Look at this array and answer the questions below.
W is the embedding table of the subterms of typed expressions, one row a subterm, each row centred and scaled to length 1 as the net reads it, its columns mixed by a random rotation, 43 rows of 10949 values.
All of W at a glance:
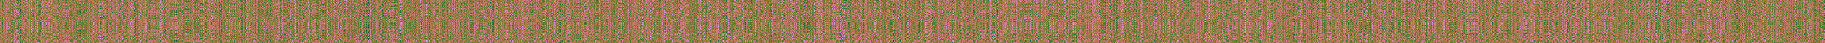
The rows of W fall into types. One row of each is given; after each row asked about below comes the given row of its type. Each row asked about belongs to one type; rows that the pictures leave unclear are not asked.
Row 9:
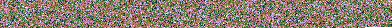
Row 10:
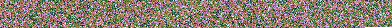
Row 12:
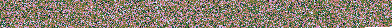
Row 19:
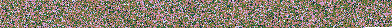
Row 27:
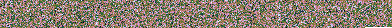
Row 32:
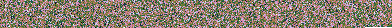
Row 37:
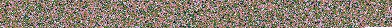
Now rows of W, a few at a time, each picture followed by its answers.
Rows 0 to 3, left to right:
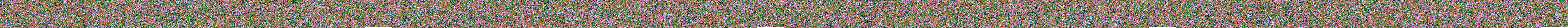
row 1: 9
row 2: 27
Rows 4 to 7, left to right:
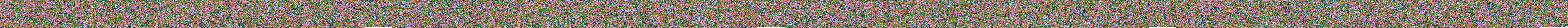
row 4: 10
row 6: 27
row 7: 19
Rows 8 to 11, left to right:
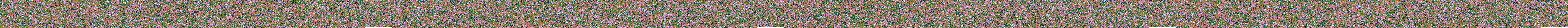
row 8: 37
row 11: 10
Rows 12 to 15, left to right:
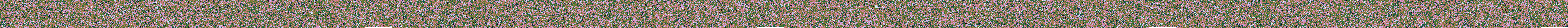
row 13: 32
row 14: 10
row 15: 32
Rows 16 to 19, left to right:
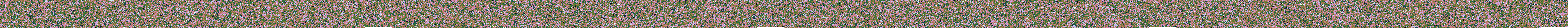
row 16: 32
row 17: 27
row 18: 32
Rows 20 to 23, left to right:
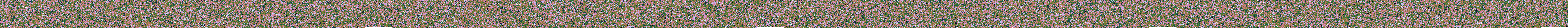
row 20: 9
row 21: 19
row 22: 27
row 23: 27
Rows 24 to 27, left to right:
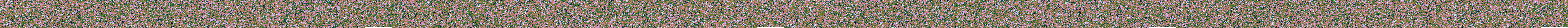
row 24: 27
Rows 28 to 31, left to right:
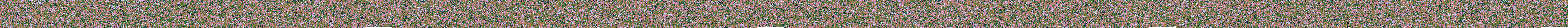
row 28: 19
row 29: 9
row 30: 12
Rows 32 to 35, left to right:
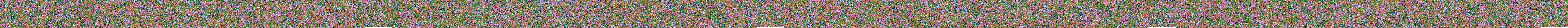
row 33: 12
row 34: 19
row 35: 10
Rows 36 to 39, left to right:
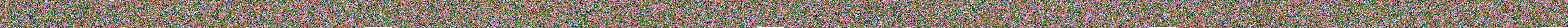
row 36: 32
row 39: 32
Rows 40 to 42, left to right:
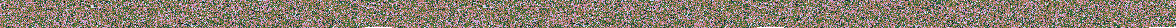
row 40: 10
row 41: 10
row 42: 9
